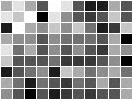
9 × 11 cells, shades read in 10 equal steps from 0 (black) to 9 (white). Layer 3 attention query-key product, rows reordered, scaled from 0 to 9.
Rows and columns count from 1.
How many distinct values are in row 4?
5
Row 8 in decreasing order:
6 6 6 4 4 4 3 3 3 2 1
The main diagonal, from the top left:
6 7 6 3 5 2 6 3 3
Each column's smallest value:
1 3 0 0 1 2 2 1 1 2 0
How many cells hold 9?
3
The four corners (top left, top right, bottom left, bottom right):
6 3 5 6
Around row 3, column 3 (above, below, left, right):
9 5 9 5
